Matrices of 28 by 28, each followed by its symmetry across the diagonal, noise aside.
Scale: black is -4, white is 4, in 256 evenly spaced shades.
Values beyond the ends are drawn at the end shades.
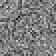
symmetric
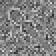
symmetric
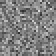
neither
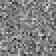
neither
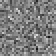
symmetric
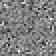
symmetric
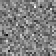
antisymmetric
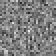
neither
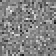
symmetric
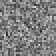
antisymmetric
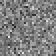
neither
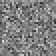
antisymmetric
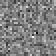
antisymmetric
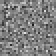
antisymmetric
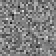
antisymmetric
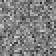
neither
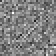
symmetric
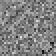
symmetric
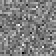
neither
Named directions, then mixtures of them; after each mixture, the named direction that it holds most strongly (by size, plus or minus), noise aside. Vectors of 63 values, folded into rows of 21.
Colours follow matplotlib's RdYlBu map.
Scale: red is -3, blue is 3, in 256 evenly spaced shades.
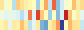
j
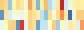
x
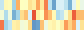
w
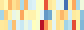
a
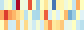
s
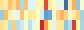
a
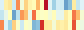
w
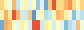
w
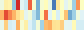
s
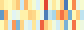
a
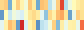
x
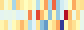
j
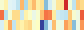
a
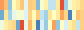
x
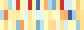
x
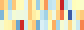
x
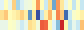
j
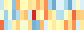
w
